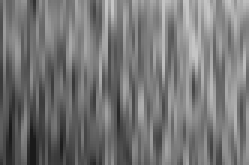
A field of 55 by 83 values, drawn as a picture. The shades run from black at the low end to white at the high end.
The grain runs up and down. The top right is the ninth with the highest average. There is an overall slope up to the top right. The bottom left is the ninth with the lowest average. Neither half mirrors the other.
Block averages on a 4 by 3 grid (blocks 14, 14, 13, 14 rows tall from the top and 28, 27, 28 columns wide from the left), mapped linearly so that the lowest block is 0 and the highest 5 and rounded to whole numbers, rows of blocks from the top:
3 4 5
2 3 4
1 2 4
0 2 3
